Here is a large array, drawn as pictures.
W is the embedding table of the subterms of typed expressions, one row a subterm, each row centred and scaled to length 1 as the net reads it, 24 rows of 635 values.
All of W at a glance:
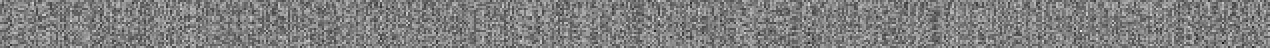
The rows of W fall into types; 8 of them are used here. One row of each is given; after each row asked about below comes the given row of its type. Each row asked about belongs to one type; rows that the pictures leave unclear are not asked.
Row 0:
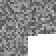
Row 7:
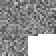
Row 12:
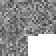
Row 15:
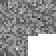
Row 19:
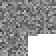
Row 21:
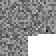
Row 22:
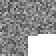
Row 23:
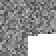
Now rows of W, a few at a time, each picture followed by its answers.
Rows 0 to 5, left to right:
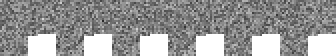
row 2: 15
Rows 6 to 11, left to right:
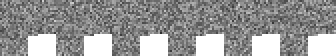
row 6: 21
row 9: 0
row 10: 0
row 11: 15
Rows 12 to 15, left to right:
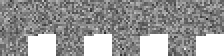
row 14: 0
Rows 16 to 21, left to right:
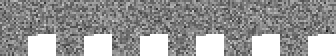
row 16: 21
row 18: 19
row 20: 7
